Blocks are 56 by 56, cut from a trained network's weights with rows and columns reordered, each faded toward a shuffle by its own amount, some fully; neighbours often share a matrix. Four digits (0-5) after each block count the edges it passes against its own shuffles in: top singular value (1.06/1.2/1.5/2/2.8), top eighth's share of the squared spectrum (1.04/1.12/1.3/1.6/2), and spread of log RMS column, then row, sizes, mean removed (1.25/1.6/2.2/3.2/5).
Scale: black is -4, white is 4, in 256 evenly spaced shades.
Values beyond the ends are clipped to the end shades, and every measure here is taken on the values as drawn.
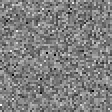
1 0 0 0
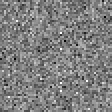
0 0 0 0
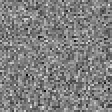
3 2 0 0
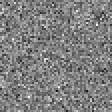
1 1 0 0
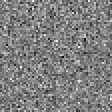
0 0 0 0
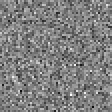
2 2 0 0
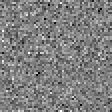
2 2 1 1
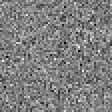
1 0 0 0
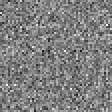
2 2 0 1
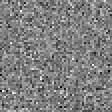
0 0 0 0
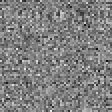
3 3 0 2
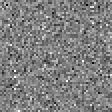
1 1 0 0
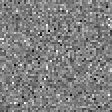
1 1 0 0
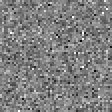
1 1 0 0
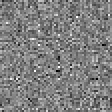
3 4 1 2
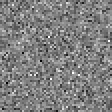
0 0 0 0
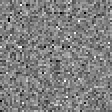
3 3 1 1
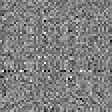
4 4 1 2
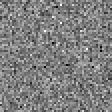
0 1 0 0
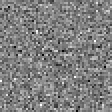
2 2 0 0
